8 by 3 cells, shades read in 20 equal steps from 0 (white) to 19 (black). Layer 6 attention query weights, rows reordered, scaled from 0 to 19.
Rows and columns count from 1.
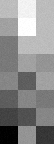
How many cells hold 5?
5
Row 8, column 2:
8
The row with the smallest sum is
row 1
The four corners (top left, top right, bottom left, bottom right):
5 5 19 15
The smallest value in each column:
5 0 5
